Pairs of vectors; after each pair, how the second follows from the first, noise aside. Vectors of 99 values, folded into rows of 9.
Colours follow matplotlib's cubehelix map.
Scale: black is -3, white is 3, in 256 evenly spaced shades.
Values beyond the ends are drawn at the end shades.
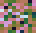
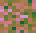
shrunk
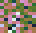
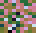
negated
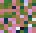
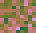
shrunk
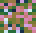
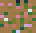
partly zeroed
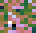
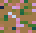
partly zeroed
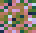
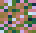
negated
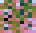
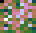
negated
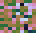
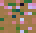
partly zeroed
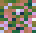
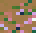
partly zeroed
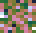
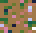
partly zeroed
